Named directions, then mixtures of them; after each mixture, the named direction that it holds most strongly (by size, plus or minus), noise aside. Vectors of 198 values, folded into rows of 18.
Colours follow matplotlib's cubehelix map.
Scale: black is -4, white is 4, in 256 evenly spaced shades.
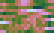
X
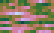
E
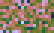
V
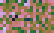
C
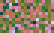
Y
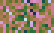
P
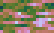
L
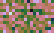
P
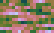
E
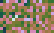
C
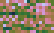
E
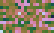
V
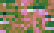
X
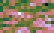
L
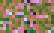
P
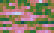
E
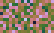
Y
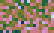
V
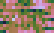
X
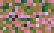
Y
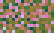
Y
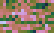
E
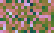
P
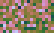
V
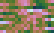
X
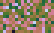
Y
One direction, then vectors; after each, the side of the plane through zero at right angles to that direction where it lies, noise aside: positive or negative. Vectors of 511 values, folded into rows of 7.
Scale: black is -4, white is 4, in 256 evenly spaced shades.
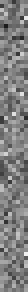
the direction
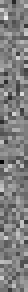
positive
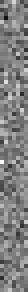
negative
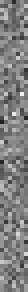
positive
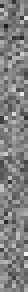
positive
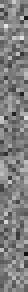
negative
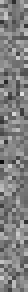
positive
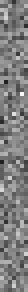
positive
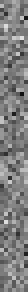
negative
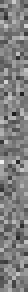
negative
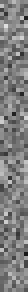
negative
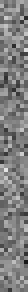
negative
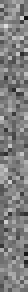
negative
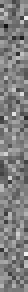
positive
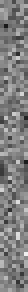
positive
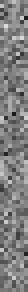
negative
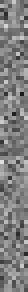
negative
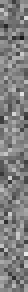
positive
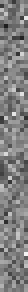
positive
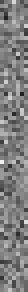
negative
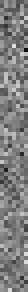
positive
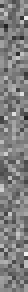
positive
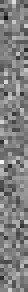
negative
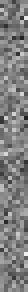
positive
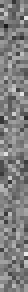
positive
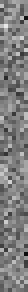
negative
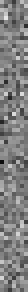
positive
